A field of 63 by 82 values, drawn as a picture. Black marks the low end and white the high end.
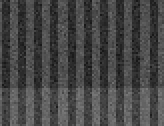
The bottom part is higher, past a seam about 70% of the way down. Stripes running up and down repeat 10 times from left to right. On average the colour sits 30% of the way up the scale.
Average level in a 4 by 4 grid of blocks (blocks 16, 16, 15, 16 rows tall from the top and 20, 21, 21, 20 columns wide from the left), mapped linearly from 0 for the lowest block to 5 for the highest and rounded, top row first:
0 1 0 1 / 0 1 0 1 / 1 2 1 2 / 4 5 4 5
